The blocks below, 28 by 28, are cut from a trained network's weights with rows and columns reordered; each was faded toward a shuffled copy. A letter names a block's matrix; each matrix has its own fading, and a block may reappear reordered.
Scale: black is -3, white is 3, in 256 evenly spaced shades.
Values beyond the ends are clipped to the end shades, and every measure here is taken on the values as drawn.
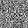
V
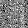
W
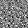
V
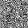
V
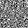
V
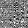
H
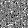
W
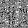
W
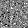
W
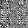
H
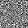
V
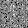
W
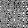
H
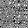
H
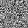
V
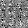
H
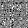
H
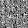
W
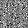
W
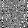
H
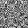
V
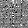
H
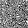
W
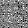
H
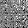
H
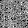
W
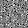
W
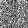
W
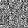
V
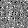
W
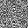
V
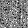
W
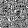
W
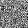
V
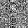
V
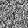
V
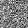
V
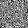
W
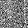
W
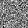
V
